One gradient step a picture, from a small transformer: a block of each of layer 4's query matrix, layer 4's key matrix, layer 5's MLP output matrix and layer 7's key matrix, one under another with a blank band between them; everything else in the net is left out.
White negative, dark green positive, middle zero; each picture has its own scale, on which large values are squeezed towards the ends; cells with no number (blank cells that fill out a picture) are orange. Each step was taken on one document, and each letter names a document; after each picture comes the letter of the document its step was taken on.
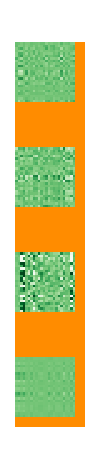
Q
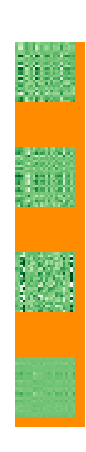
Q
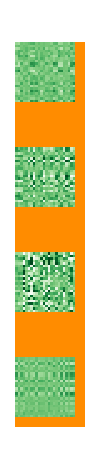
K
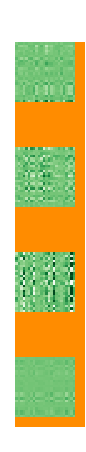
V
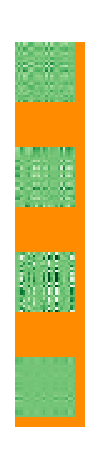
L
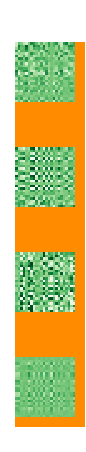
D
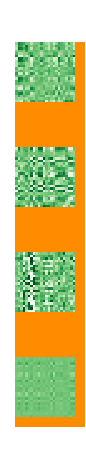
K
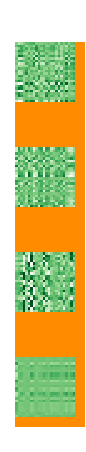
Q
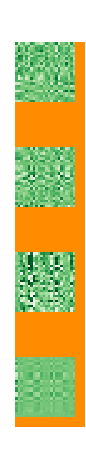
D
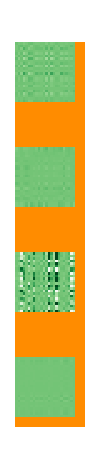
L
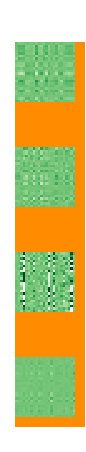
V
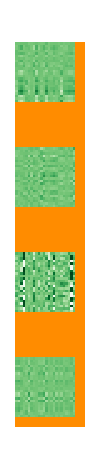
V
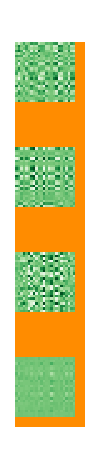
D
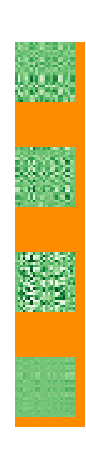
K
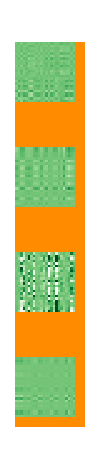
L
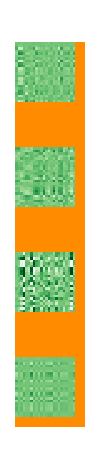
Q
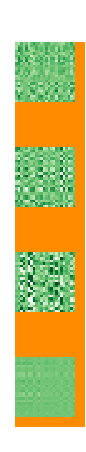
D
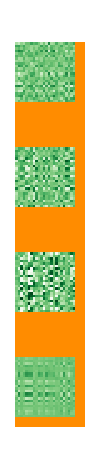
D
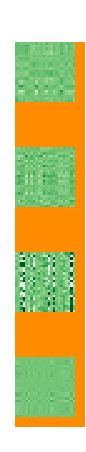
V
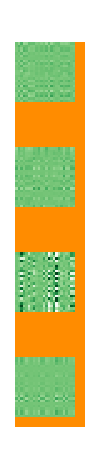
L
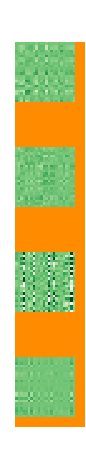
V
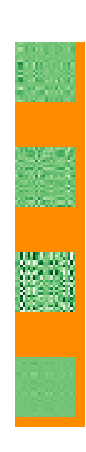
Q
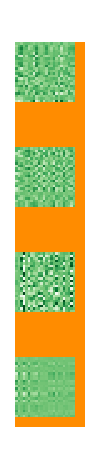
Q
